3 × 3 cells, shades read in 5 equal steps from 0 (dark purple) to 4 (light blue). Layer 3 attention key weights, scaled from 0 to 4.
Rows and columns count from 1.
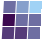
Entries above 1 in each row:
3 2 1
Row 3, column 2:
1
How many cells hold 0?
1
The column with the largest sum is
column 3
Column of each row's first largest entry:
3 2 3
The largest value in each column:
2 3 4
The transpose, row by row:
2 0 1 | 3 2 1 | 4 2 2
